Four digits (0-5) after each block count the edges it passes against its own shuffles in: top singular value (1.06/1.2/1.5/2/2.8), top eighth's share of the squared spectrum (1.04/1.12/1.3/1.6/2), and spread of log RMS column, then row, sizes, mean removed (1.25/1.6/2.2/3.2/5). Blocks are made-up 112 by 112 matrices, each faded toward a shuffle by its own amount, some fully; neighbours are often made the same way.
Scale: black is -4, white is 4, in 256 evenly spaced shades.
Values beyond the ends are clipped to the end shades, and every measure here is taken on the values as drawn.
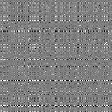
5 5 3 4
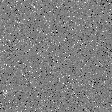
2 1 0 0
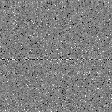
4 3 0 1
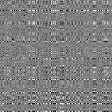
5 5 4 4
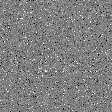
2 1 0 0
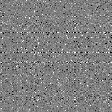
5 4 2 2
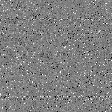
4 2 1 2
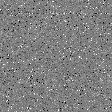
2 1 0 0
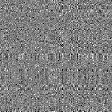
5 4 3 3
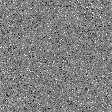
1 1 0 0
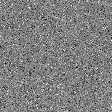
1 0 0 0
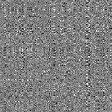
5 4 3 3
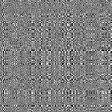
5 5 4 4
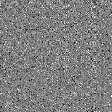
4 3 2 1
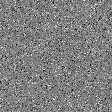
0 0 0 0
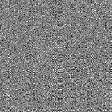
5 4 2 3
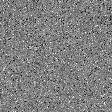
2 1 0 0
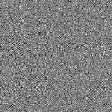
4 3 2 2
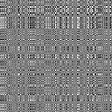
5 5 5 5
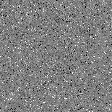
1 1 0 0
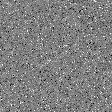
0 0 0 0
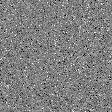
0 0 0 0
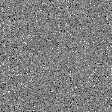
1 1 2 0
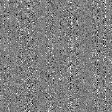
2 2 4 0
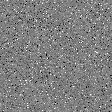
1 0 0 0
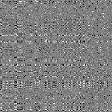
5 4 3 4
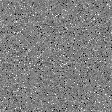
3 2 0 1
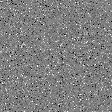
2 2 0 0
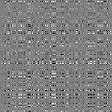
5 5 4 4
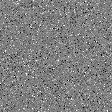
1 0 0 0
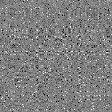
4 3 2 2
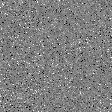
2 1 1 0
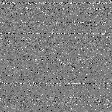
2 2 0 3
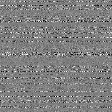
2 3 0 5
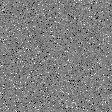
0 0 0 0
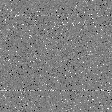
2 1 0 1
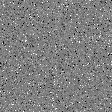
0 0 0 0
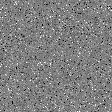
0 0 0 0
